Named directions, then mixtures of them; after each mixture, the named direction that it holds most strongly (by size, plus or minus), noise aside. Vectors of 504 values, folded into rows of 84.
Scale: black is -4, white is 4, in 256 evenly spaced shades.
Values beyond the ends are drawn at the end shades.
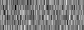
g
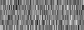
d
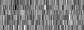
g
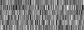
d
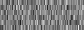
d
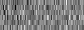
g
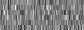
g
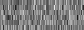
g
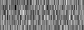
g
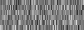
d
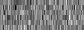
g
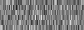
d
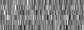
g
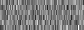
d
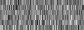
d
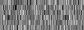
g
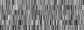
d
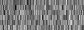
g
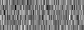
g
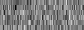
g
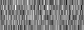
g
